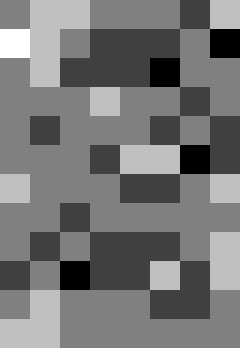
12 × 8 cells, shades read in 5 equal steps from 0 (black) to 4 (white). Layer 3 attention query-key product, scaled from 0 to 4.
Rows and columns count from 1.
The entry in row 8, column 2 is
2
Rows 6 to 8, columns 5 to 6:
3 3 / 1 1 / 2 2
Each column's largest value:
4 3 3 3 3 3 2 3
